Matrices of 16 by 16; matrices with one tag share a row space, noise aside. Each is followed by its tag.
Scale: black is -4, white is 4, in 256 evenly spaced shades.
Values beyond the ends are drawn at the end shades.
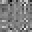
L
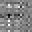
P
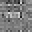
P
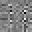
L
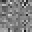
L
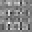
P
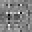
P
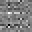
P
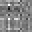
P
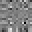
L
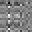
P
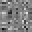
L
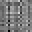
P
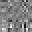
L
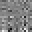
L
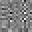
L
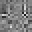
L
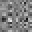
L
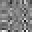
L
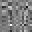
L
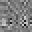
L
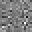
L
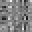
L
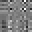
L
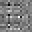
P
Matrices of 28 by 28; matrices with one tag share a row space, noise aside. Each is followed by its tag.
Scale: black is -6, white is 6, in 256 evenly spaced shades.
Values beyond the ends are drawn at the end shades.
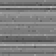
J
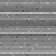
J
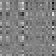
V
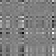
V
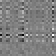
V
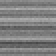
J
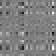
V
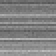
J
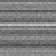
J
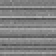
J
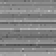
J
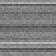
J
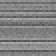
J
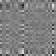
V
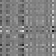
V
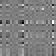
V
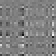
V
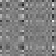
V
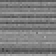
J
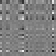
V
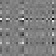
V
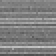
J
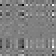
V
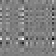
V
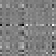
V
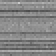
J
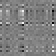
V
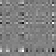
V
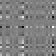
V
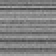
J
